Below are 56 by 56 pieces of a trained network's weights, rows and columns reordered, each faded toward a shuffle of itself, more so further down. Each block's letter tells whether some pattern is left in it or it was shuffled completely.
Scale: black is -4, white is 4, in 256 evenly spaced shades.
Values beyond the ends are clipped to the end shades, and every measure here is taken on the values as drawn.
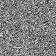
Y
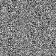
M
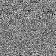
M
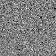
M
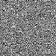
M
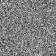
M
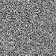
M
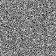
M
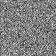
Y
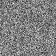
Y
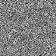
M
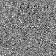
M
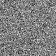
Y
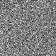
Y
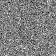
Y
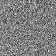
M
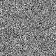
M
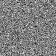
Y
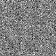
M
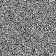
M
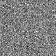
M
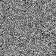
Y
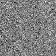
M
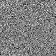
M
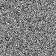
Y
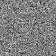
M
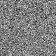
M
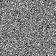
Y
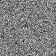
Y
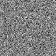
M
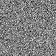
Y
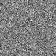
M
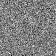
Y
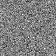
M
